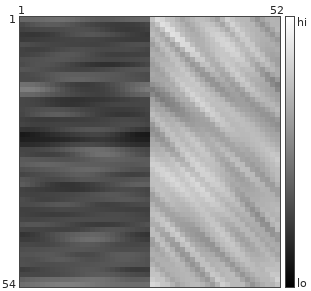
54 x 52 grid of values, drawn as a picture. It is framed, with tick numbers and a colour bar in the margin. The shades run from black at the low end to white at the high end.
It is made of 1 by 2 panels. Panel 1,1: low, streaked across. Panel 1,2: high, slanting down to the right.
